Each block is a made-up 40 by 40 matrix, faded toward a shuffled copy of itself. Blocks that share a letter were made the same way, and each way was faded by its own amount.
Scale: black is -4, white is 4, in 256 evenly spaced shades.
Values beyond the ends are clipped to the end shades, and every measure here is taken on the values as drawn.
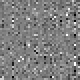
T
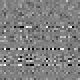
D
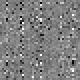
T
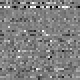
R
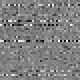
R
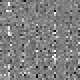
T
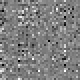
T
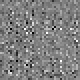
T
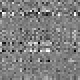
D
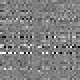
D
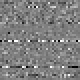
R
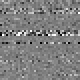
R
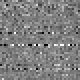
R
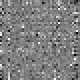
T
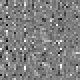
T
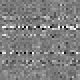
D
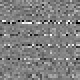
D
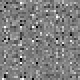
T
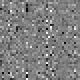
T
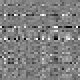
D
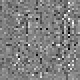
T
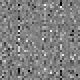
T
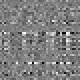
D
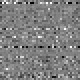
R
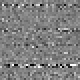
R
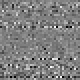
R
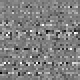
R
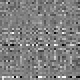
D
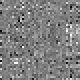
T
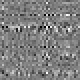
D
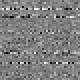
R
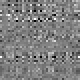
D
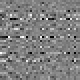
D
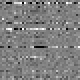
D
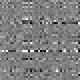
D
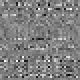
D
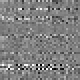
D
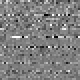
R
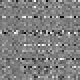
D
